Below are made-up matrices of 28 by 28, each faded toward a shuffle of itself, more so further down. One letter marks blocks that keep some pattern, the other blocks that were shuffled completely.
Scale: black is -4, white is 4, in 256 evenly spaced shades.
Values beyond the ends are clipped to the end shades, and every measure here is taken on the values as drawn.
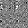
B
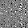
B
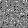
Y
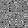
B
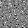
Y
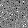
Y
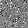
Y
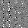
B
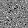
Y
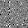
B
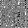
B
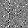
B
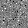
Y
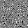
B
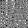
B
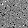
Y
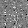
B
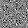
B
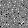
Y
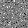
Y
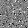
Y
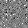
B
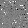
Y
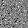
Y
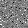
Y
